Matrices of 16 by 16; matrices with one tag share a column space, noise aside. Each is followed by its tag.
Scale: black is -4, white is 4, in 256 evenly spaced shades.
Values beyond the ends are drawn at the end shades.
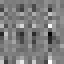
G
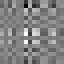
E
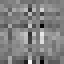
G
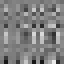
G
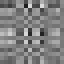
E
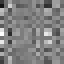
E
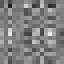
E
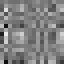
G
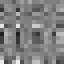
G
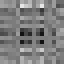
E
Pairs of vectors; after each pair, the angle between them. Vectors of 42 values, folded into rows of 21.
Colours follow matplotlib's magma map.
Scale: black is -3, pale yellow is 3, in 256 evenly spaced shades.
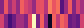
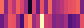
orthogonal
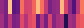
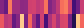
partly aligned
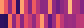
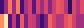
nearly opposite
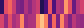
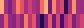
nearly opposite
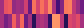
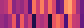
nearly parallel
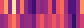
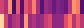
partly opposed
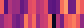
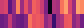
partly aligned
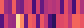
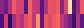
orthogonal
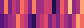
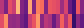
partly opposed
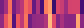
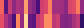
partly aligned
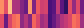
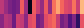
partly opposed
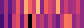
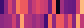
orthogonal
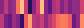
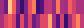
partly opposed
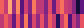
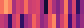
partly aligned
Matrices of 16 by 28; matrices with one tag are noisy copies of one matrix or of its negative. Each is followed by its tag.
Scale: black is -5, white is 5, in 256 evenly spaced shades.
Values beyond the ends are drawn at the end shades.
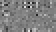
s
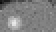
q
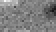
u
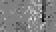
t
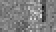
t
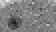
q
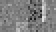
t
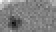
q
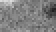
u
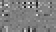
s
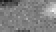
u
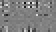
s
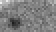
q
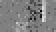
t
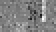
t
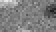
u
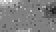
u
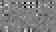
s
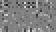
s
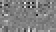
s
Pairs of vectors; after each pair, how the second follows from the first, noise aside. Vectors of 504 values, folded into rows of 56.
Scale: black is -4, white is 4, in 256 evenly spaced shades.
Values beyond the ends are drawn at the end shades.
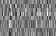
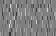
partly zeroed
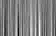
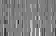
partly zeroed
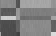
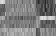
reversed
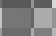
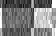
scaled up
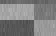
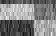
scaled up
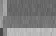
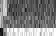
scaled up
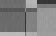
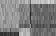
reversed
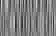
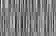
copied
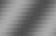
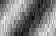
scaled up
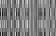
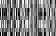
scaled up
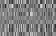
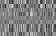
copied
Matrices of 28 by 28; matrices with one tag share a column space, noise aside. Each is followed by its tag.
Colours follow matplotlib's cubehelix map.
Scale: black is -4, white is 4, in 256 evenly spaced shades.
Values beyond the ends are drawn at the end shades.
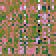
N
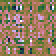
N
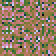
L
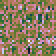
N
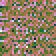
L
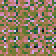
L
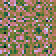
L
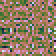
L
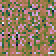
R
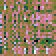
N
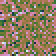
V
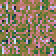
N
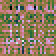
N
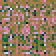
R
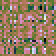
N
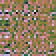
V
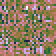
N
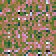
V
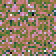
V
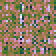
N
